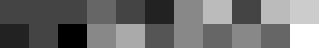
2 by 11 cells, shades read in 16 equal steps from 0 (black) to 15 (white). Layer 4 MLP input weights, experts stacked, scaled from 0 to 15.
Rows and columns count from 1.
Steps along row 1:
same same up down down up up down up up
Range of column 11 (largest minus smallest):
3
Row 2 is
2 4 0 8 10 5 8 6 8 6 15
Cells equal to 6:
3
